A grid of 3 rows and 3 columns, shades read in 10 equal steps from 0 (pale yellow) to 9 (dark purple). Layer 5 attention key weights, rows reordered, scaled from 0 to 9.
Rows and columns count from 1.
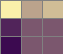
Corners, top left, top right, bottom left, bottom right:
0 2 9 6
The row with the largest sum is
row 3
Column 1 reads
0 8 9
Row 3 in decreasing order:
9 6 6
